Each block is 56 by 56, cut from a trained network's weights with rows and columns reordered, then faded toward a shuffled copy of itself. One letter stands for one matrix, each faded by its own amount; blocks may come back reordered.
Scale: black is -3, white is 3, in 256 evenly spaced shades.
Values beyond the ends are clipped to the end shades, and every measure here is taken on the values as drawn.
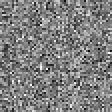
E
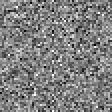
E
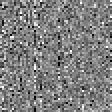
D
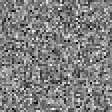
E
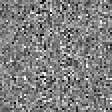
D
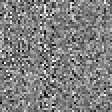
D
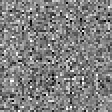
D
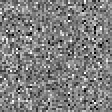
D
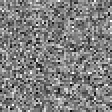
E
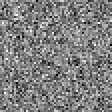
E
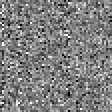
D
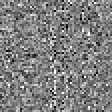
D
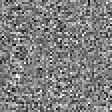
E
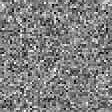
E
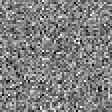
E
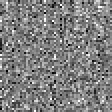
D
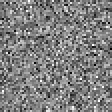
E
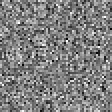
E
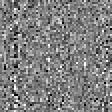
D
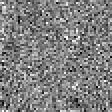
E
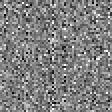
D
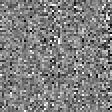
D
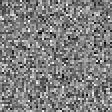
E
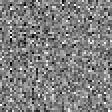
D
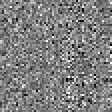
D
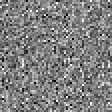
D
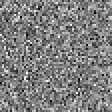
E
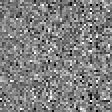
D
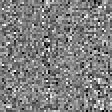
D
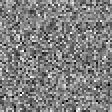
E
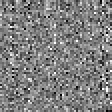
D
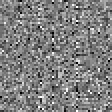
D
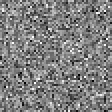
E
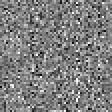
D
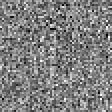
E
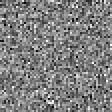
E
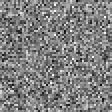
E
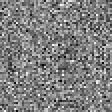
E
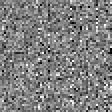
D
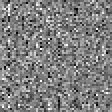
D
